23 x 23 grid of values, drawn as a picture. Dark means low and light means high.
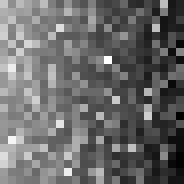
The histogram is bell-shaped. The ninth with the lowest average is the bottom right. Values rise toward the left. On average the colour sits 40% of the way up the scale. Fine speckle covers the field.
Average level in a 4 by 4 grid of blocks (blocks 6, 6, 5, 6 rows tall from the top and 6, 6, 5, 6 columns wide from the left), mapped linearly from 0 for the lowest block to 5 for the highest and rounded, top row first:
5 3 2 1 | 5 3 2 1 | 4 3 2 1 | 5 3 2 0
